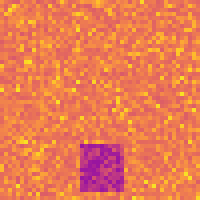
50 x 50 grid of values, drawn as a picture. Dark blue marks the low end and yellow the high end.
Average level on the scale: 70%. Stripes: none. Odd patch: lower, in the bottom middle. Ninth with the lowest average: bottom middle.
